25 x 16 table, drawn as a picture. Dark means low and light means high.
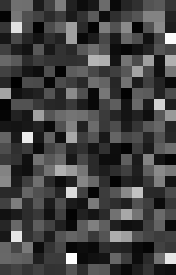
Histogram: skewed, a long tail of high values. Ninth with the highest average: top right. Mirror symmetry: none. Stripes: none. Grain: fine.
